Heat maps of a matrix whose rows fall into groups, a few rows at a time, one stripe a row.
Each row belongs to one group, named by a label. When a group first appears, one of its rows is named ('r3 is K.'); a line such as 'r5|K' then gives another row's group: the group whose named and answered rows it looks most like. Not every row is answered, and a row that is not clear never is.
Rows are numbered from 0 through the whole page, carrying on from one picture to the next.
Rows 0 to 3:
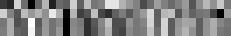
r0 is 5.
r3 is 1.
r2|1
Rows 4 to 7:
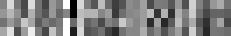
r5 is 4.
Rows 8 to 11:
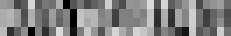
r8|1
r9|4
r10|4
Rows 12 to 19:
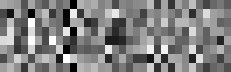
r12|4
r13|5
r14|1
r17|1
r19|4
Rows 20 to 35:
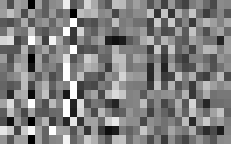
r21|4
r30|5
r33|5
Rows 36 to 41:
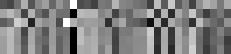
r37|4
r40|4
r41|4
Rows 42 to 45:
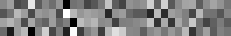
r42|1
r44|4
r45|5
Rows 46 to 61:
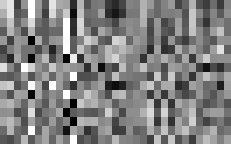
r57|4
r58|1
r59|4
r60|1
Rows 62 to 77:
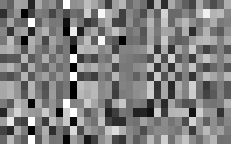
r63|5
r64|1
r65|5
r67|4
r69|4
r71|4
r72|4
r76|5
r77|1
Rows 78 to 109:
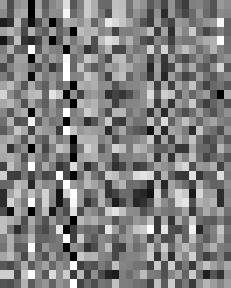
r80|5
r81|4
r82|5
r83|1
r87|4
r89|4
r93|4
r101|5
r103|1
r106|4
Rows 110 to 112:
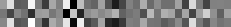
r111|5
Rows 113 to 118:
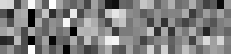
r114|5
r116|4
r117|5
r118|1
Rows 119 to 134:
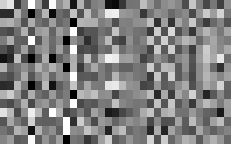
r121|4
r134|1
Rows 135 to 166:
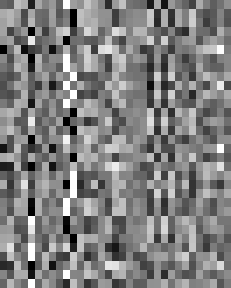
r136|4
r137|4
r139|1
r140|5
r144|5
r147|4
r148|1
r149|4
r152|4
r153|5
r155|5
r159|1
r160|1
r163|1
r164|5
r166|1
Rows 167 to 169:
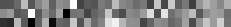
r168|1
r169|5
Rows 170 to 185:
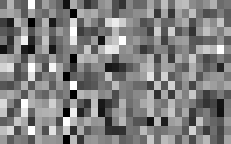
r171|4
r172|5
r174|5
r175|5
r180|4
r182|5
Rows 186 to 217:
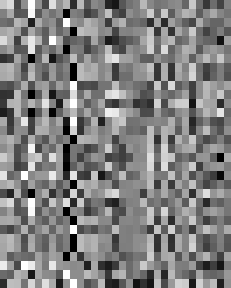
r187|1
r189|4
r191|1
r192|5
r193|4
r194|4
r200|5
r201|4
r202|1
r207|5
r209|1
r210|4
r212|4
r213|4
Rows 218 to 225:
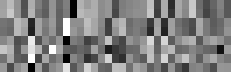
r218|4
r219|4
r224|1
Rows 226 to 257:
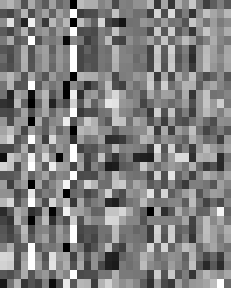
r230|1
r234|4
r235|1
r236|5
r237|5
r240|4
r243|1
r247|1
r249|5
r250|5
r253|1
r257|5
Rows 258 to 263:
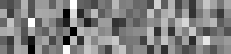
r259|5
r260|1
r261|4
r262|5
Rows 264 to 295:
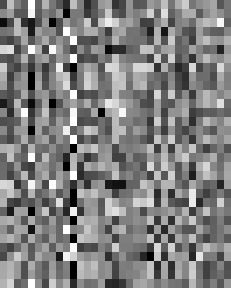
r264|1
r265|1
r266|5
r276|5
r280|4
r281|1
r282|5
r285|4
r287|5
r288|4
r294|4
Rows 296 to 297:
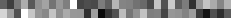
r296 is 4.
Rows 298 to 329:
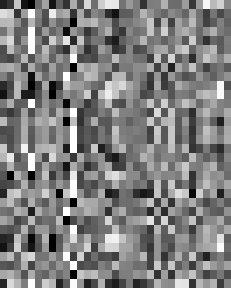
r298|5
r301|1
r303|1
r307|5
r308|5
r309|1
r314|5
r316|1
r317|5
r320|4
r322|1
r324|5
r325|5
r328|4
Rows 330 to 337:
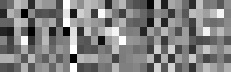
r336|4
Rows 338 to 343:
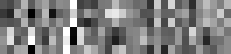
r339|5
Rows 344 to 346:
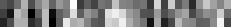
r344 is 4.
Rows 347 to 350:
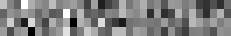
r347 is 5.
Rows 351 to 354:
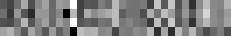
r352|5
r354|4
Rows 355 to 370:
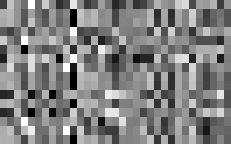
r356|4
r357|4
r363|4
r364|4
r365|5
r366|4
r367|5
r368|5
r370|4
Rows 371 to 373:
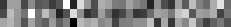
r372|1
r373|4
